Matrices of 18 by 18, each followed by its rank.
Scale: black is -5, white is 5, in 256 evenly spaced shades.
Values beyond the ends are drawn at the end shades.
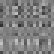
two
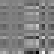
one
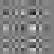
one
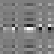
one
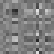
two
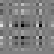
one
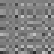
two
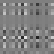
one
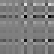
one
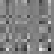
two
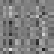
two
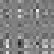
two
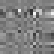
two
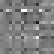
two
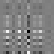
one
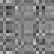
two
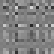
two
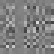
two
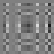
one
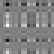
one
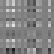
one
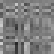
two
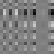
one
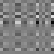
one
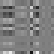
one
